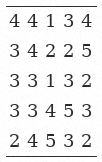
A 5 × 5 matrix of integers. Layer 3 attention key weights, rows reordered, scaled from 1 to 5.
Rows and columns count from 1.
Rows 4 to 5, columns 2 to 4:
3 4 5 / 4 5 3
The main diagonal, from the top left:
4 4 1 5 2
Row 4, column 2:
3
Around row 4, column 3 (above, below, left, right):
1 5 3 5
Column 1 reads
4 3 3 3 2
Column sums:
15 18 13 16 16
